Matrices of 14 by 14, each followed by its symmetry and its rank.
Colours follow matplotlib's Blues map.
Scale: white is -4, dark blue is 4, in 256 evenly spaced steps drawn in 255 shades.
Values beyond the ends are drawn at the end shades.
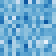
neither, rank three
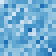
symmetric, full rank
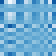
neither, rank one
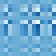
neither, rank one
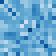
symmetric, full rank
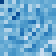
symmetric, full rank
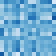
antisymmetric, rank two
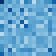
symmetric, rank three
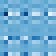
neither, rank one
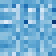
neither, rank three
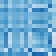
antisymmetric, rank two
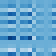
neither, rank one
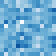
neither, rank three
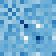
symmetric, rank three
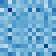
symmetric, rank three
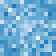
symmetric, full rank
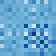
symmetric, rank three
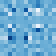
antisymmetric, rank two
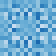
antisymmetric, rank two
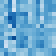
neither, rank three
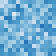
symmetric, full rank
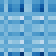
neither, rank one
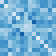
symmetric, full rank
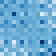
symmetric, rank three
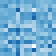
neither, rank three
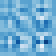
antisymmetric, rank two
